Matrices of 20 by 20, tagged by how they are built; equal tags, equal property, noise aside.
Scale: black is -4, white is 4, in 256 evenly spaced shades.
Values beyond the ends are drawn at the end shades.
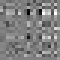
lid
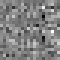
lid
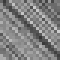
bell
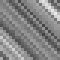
bell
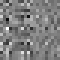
lid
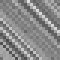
bell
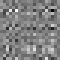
lid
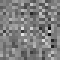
lid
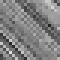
bell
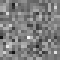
lid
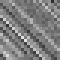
bell
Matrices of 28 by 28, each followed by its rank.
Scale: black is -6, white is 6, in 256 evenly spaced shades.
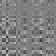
two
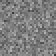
full rank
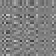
two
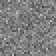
full rank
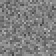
full rank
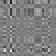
two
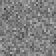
full rank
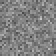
full rank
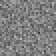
full rank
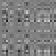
two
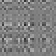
two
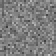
full rank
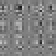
two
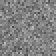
full rank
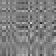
two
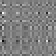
two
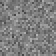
full rank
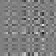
two
